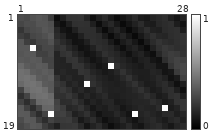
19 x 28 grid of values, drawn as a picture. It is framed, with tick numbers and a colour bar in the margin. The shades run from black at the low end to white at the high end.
Average level on the scale: 20%. Lone odd cells: 6, each higher than its neighbours. Seam: vertical, 20% of the way across, the left part higher. Histogram: skewed, a long tail of high values.
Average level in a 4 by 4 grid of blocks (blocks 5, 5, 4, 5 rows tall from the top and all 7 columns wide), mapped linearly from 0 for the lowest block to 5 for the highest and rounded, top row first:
3101
4111
5211
4111
